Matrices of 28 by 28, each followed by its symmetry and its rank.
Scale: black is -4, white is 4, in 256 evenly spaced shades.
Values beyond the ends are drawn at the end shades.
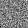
antisymmetric, full rank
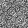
symmetric, full rank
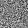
antisymmetric, full rank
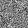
antisymmetric, full rank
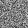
antisymmetric, full rank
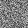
antisymmetric, full rank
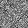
symmetric, full rank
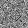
symmetric, full rank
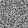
symmetric, full rank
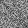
symmetric, full rank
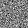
antisymmetric, full rank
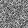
symmetric, full rank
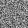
antisymmetric, full rank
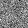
antisymmetric, full rank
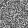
symmetric, full rank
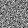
antisymmetric, full rank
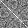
symmetric, full rank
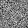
symmetric, full rank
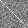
symmetric, full rank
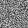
antisymmetric, full rank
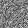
symmetric, full rank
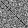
symmetric, full rank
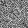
symmetric, full rank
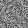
antisymmetric, full rank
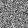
antisymmetric, full rank
